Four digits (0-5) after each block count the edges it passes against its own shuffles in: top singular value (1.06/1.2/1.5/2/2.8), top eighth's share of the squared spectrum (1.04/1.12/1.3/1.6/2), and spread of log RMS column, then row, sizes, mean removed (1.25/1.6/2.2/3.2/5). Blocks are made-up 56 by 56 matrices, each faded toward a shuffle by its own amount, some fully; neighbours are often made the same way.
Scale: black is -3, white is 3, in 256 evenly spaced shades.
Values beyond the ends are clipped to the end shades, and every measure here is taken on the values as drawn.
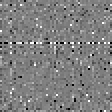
4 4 1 2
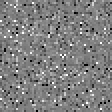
2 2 0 0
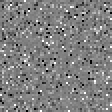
1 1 0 0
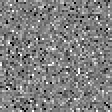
0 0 0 0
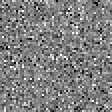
0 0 0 0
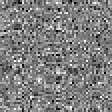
4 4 2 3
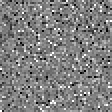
1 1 0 0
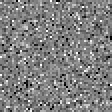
0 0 0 0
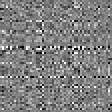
4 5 3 4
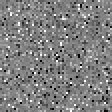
2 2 0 0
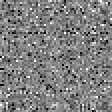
3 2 0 1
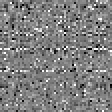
4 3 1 2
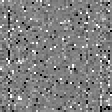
3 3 1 0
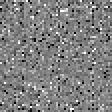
3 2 1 1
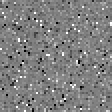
0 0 0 0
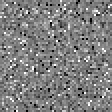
2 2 0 0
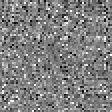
3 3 2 1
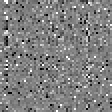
3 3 1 0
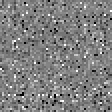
2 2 2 1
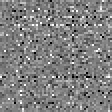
2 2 1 2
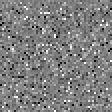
0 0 0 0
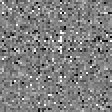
2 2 1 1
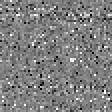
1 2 1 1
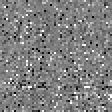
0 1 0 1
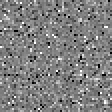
1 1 0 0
